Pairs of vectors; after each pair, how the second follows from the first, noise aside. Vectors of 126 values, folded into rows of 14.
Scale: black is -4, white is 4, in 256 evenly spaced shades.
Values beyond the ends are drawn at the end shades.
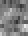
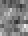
copied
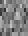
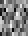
scaled up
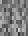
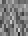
sign-scrambled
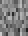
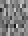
wrapped around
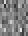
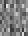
reversed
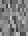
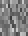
negated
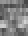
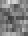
wrapped around
